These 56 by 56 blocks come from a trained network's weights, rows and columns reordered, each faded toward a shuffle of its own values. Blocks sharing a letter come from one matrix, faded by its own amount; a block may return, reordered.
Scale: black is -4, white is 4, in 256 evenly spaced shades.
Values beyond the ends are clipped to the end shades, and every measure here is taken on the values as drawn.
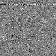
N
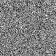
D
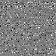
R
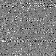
R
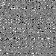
R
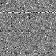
N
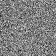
D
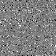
R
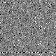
N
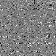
R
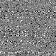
R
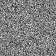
D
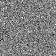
D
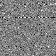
N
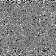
R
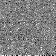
N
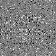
R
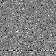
N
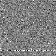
N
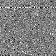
N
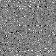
R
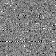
N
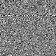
N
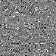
R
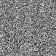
D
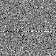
N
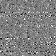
R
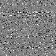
R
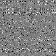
R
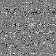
R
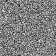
D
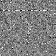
N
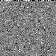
N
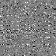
R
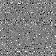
R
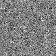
D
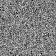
D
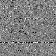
N
